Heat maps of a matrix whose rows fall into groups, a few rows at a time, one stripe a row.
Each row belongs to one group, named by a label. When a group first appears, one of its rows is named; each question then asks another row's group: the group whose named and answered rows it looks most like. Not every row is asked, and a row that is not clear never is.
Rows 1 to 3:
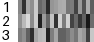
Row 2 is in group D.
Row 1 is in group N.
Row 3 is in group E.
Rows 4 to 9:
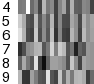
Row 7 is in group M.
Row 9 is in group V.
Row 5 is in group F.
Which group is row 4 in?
D
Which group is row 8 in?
F
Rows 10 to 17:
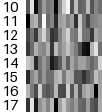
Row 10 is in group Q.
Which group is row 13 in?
M
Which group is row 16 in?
V
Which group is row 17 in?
Q
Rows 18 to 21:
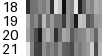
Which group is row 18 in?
M
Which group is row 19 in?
F
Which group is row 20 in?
E
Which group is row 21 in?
E
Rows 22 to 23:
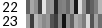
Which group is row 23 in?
N
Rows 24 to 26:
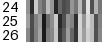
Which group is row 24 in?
N
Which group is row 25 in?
V
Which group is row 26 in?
V
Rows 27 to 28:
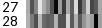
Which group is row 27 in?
N
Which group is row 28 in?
V
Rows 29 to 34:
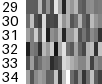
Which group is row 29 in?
M
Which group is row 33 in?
Q
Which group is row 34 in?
V
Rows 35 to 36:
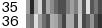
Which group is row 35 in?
N
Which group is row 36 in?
D
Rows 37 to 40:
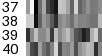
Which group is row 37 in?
Q
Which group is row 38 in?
Q
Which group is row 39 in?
M
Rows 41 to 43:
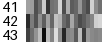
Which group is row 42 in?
M
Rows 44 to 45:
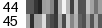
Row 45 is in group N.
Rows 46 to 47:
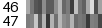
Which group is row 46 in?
E
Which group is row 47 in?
D
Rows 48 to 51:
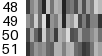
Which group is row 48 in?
M
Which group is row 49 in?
D
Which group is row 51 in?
M
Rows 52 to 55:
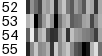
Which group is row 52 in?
E
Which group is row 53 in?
Q
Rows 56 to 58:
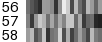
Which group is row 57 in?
D
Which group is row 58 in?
F
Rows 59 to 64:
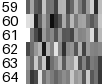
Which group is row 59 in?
E
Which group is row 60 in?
Q
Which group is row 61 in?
E
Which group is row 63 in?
D
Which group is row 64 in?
N
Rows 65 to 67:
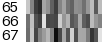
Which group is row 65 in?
E
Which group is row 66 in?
F
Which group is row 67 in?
Q
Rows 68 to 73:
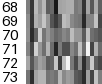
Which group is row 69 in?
N
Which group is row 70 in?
N
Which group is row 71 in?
N
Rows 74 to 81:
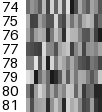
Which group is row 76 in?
D
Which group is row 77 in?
E
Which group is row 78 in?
D
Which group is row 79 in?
Q
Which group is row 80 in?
D
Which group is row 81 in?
D
